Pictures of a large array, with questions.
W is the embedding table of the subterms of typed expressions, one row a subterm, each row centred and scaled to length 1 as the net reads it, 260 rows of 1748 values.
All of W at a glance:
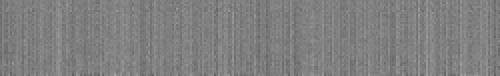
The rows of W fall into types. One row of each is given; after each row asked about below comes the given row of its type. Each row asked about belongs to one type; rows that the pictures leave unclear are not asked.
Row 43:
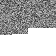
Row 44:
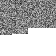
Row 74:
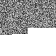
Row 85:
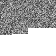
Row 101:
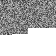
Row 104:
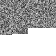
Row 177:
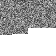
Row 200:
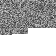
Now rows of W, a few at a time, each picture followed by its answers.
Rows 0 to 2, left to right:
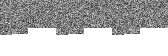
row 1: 200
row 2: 44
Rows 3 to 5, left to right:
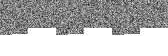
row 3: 101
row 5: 104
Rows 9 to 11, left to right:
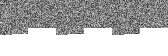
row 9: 85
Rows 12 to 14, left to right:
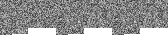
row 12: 44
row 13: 177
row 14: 177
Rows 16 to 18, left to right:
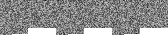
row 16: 43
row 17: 101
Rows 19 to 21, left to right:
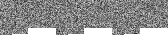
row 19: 177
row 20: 104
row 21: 200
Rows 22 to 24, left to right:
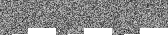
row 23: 85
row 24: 74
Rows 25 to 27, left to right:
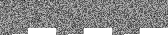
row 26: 101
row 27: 101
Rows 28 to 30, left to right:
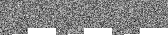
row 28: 74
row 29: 85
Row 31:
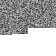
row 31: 104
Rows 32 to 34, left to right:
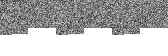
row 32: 101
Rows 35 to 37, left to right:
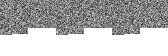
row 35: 104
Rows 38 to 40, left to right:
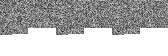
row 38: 74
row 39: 44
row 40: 44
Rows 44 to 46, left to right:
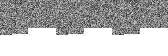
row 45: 200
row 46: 101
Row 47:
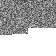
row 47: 177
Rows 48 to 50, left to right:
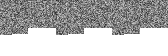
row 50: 101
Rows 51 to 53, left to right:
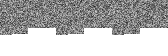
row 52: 85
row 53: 200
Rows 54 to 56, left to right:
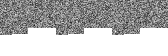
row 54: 74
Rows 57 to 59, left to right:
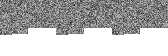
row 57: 44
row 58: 200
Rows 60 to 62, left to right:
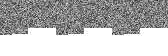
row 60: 44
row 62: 101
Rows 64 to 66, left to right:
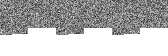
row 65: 104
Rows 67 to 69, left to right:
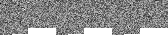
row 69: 43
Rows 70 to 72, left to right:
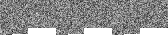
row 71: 177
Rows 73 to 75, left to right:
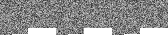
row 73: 43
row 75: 177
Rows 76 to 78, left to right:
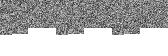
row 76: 44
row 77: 85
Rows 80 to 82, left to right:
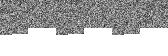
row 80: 44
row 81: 44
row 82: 200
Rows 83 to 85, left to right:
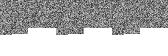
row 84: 74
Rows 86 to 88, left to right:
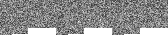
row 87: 74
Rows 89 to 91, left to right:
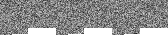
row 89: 43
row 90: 177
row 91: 200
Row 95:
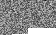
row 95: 43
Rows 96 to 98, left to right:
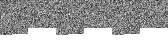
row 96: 43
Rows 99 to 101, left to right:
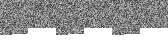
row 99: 200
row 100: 44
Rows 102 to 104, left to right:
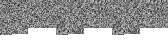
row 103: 104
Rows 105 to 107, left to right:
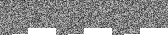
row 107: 44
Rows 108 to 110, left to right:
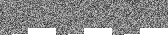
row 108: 85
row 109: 85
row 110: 101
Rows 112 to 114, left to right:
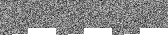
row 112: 101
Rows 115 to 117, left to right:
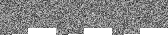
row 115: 43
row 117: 85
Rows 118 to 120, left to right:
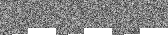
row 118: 101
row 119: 104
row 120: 104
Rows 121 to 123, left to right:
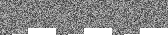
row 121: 44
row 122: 43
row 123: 101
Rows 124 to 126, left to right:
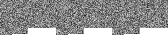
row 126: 74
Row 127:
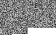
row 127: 74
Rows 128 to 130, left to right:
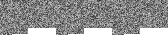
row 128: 101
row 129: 104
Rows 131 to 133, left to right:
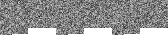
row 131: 104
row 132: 200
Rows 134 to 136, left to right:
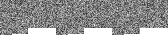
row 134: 44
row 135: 85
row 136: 74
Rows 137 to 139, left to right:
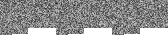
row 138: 200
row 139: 104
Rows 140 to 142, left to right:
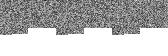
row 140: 43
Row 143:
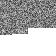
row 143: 44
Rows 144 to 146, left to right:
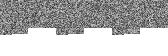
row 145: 200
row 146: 44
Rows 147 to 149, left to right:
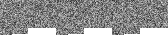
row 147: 200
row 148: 101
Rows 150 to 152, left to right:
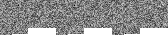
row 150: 43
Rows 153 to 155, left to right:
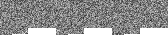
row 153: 177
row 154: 177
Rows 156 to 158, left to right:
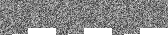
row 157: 85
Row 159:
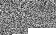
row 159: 200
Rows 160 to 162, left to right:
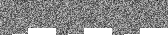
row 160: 177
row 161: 85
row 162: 101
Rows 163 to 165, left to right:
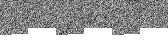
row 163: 85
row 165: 177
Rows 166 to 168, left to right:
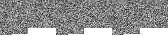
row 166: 74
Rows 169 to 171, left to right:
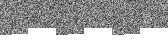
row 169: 85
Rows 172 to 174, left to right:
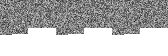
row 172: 177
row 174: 101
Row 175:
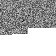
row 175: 101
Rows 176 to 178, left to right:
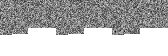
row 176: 177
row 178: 104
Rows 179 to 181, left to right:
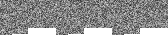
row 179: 44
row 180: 177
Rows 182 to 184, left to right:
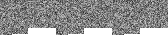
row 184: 101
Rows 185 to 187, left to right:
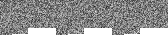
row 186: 85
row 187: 177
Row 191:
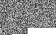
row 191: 74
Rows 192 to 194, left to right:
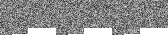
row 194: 44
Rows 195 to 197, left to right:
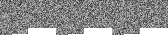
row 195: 44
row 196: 101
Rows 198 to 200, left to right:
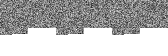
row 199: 74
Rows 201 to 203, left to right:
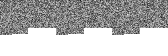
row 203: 74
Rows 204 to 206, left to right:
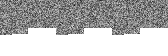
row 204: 44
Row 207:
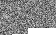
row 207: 101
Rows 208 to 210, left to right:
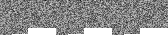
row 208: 43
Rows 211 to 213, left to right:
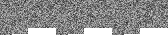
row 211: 85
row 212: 43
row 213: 200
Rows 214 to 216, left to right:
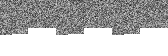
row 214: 44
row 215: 177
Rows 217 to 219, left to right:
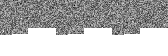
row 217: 85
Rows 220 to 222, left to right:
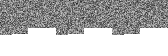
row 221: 85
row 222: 200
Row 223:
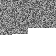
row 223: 101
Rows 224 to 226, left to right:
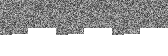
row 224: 200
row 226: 44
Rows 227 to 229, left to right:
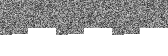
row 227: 200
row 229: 74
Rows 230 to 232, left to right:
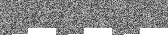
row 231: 74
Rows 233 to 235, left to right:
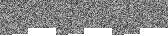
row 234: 44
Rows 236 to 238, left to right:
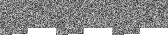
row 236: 200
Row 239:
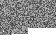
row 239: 85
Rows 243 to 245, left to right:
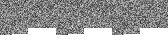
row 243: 85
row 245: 85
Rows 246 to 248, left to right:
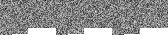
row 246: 101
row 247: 85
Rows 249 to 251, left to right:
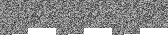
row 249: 43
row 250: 43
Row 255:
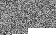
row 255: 43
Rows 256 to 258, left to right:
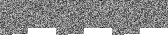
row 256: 200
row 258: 101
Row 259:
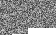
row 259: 44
